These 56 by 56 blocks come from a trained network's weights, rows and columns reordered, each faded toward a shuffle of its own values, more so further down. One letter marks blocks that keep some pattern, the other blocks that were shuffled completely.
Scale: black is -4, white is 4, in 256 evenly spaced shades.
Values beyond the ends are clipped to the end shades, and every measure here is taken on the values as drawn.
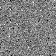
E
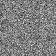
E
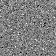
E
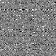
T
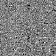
T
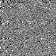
T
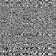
T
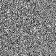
T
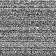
T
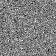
E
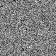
E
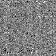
T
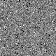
E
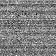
T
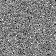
E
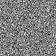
E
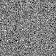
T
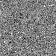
E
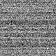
T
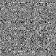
T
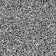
E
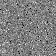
E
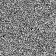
E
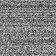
T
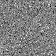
E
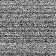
T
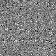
T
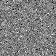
E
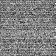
T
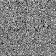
T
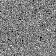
E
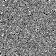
E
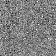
T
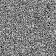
T
